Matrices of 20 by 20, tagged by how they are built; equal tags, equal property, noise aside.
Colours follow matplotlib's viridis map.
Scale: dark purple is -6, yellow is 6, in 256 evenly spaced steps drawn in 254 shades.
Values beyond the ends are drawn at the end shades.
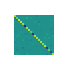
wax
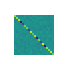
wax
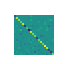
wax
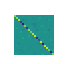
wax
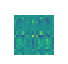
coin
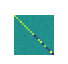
wax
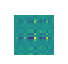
coin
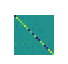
wax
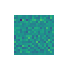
coin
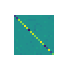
wax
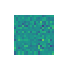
coin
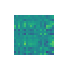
coin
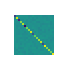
wax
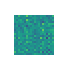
coin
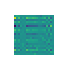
coin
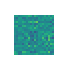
coin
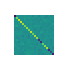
wax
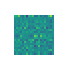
coin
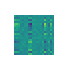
coin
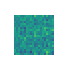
coin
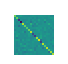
wax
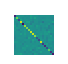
wax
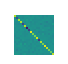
wax
